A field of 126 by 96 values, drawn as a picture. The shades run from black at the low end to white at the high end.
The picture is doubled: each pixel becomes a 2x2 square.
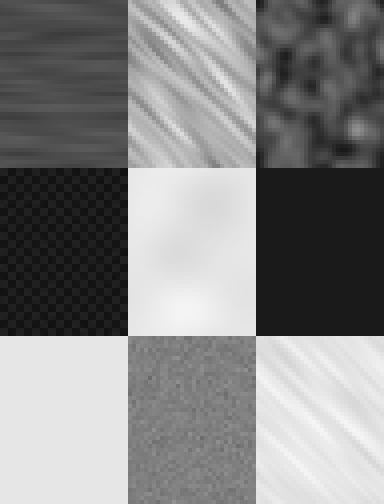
It is made of 3 by 3 panels. Panel 1,1: low, streaked across, faint in contrast. Panel 1,2: high, slanting down to the right. Panel 1,3: low, blotchy. Panel 2,1: very low, checkered, faint in contrast. Panel 2,2: very high, smooth, faint in contrast. Panel 2,3: very low, flat. Panel 3,1: very high, flat. Panel 3,2: middling, fine-grained, faint in contrast. Panel 3,3: very high, slanting down to the right, faint in contrast.
